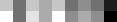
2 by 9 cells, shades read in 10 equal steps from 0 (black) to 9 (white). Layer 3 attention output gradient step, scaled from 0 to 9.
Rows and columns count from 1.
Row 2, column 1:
9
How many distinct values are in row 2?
6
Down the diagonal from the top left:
7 4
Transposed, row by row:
7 9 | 4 4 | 7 8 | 6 6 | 7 9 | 4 5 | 5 6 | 4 5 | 1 0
